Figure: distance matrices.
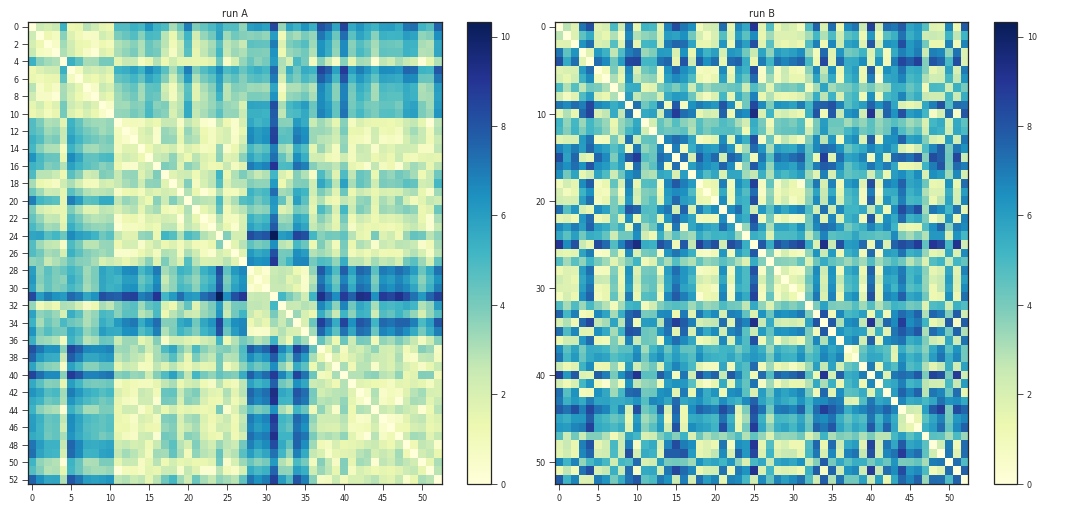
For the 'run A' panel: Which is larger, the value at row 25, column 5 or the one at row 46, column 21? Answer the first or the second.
the first
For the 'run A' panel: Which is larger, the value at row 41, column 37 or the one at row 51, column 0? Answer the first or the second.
the second
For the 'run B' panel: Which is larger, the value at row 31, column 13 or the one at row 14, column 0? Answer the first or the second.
the second
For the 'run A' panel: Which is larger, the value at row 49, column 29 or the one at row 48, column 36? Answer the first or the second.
the first
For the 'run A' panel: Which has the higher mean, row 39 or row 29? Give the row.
29
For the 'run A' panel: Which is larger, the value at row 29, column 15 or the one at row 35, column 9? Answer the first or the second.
the second
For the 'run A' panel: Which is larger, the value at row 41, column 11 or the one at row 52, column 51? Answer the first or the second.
the second
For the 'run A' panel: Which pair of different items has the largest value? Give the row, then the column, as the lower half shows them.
31, 24
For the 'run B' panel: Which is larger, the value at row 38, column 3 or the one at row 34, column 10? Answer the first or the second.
the first
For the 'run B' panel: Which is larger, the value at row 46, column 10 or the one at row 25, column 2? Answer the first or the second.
the second
